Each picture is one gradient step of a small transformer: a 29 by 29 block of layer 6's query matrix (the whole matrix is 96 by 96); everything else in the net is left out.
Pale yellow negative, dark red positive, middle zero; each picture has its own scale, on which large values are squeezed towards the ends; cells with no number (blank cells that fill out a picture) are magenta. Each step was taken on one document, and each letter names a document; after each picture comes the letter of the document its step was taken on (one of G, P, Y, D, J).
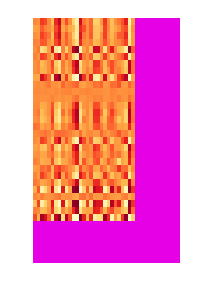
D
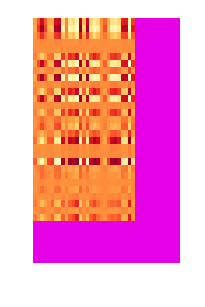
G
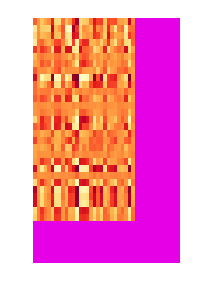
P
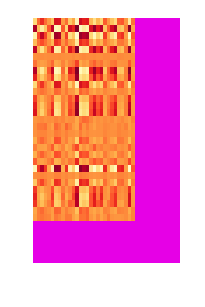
P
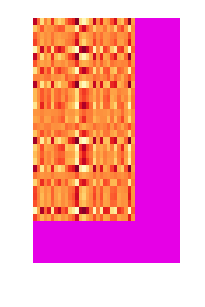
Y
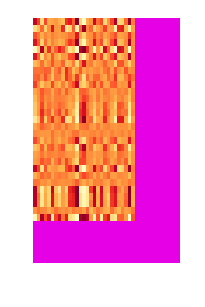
Y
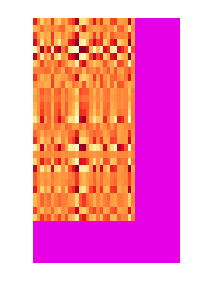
Y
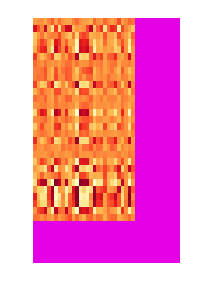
P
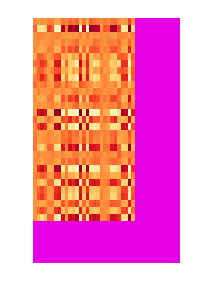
G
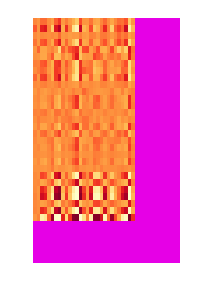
D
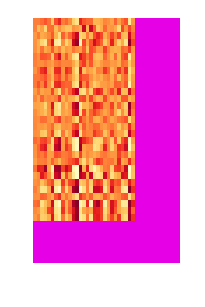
D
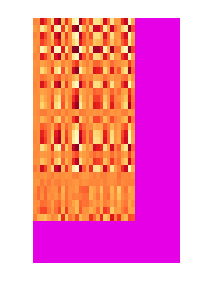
D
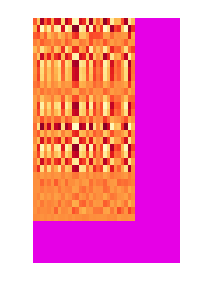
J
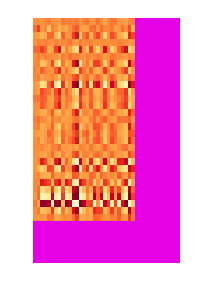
D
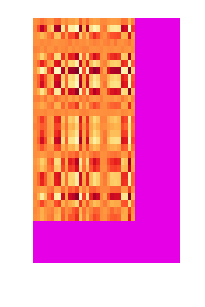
G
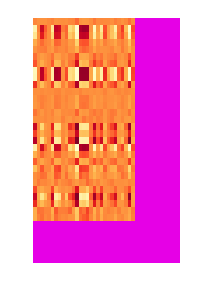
P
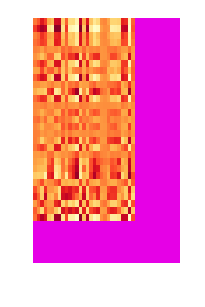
G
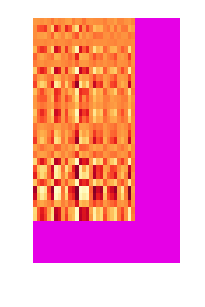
P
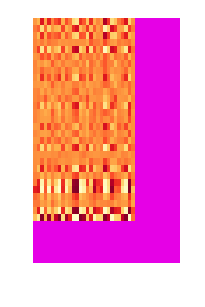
J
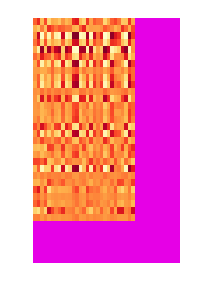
J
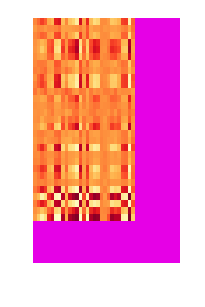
G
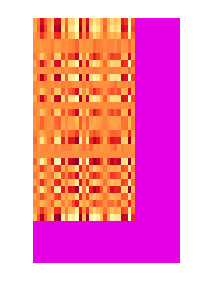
G
